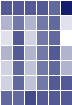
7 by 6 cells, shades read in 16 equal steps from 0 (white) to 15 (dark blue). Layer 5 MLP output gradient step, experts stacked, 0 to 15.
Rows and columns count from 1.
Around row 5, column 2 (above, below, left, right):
11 10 3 4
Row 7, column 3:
12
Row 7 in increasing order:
10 10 11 11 11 12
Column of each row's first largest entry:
6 5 2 2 2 5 3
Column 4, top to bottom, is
11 9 9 9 9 9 11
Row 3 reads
2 11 3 9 10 0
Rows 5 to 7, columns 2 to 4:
10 4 9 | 10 4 9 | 10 12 11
